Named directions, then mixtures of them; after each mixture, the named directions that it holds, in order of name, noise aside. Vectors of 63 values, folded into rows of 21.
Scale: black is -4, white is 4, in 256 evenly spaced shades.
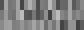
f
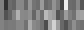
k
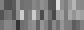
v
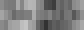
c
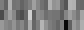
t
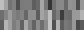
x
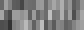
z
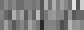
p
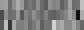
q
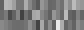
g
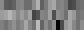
g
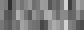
k, t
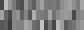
g, z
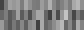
g, x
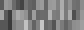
z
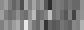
c, x, z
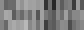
c, p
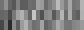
q, v, z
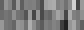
f, p, t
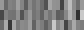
k, q, t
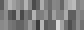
g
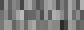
f, p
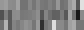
p, q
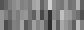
x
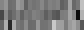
q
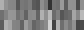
x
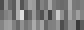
f, v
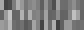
g, v, z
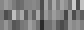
p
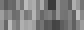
c, q, v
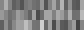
f, x, z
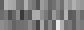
g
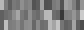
k, q, x
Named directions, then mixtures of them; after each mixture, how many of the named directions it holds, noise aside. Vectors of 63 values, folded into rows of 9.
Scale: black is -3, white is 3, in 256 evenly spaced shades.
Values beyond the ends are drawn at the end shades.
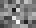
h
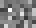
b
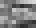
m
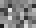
one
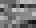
one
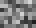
three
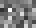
one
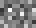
one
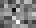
one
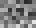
three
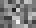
one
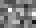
three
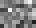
three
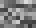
three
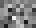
two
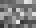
three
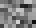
three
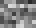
two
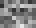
three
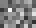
two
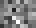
one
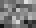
two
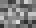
three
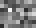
three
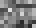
two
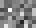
one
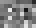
two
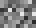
two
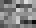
two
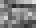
one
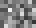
one
